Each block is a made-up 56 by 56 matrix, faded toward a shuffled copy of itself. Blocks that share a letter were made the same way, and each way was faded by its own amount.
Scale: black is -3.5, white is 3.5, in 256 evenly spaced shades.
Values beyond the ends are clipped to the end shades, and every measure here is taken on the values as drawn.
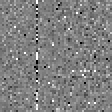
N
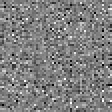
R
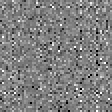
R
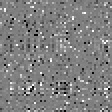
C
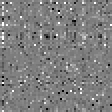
C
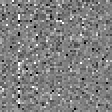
R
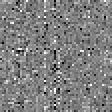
R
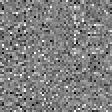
R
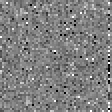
N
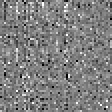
R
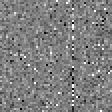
N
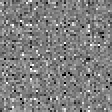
R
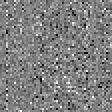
R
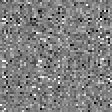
R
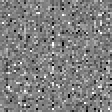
N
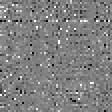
C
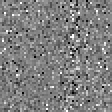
N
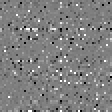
C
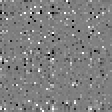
C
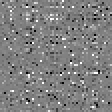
C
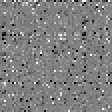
C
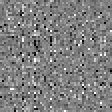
R
